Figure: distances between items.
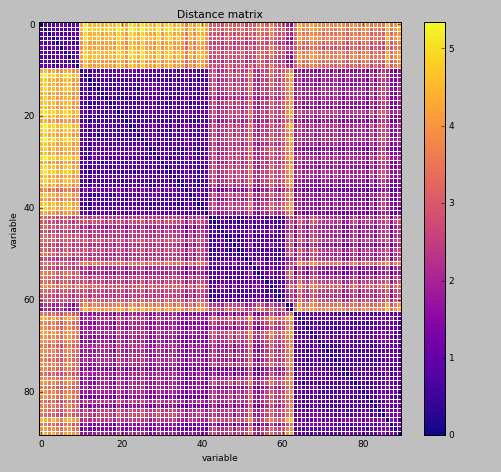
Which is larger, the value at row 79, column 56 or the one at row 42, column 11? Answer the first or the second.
the second
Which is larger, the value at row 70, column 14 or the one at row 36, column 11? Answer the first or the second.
the first
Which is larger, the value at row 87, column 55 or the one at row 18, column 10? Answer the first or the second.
the first
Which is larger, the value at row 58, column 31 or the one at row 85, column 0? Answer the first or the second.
the second
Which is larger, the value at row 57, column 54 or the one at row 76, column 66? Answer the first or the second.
the first
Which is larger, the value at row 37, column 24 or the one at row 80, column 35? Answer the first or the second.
the second
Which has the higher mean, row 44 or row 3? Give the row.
3
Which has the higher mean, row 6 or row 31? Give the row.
6
